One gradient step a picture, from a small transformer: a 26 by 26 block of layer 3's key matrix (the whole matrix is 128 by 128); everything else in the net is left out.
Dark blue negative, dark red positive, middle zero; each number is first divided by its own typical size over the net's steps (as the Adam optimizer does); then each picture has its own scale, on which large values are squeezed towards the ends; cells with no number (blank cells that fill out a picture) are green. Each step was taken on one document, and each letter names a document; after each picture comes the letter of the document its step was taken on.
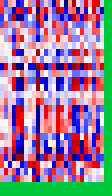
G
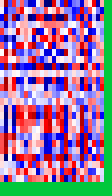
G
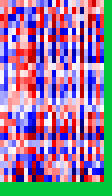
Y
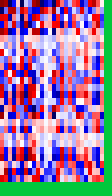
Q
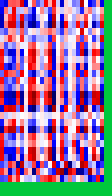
Q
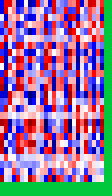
G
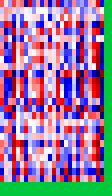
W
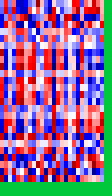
G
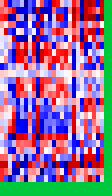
Y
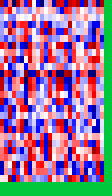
W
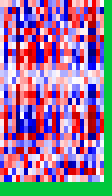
Y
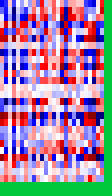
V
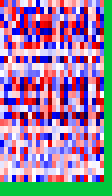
W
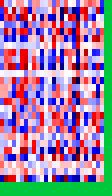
V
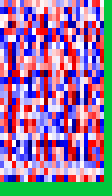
W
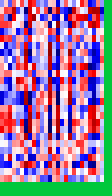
G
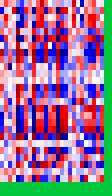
Y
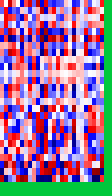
Y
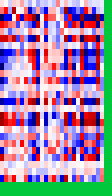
V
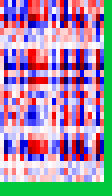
V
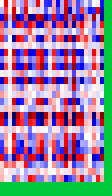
V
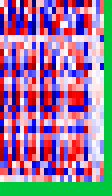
Q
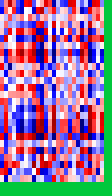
Y
